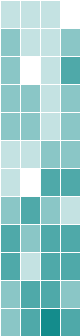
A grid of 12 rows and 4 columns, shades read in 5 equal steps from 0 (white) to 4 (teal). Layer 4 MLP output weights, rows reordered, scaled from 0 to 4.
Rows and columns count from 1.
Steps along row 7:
down up same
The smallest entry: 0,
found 3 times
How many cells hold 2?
17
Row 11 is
2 3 3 2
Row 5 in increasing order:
1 2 2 2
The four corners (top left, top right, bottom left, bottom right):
1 0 2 3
